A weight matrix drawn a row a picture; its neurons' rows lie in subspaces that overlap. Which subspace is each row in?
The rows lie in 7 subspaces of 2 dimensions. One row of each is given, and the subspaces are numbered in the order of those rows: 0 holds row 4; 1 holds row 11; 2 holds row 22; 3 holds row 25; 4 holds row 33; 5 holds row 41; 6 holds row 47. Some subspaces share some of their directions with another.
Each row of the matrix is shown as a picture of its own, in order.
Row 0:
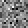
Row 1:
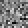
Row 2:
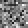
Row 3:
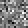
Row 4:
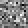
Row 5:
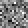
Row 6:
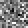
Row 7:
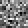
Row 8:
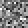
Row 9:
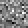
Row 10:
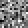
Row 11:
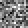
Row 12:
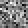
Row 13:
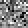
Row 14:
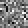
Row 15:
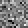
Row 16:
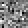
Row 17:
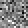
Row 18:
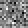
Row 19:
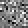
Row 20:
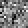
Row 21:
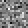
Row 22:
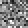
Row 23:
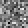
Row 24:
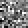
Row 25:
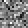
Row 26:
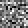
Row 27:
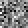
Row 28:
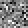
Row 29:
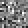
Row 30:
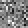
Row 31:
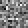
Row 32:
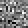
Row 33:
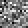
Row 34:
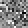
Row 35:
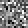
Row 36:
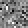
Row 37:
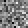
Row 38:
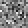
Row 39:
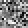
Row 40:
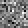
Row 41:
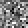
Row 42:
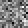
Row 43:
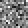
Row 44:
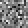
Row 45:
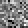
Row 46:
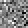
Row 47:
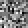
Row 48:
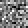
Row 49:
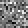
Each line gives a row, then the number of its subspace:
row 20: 4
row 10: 6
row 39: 3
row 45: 2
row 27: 4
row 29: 6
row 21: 3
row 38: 1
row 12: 0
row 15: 2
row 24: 6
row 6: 5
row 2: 0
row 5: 4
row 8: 5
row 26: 1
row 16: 6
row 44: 1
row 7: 2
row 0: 3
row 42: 6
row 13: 3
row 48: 1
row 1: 5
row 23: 5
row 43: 1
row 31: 2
